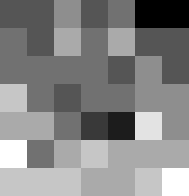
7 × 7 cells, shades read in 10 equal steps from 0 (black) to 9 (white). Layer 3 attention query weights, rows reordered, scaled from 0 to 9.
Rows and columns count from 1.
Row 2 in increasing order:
3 3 3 4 4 6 6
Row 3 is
4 4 4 4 3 5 3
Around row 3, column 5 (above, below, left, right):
6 4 4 5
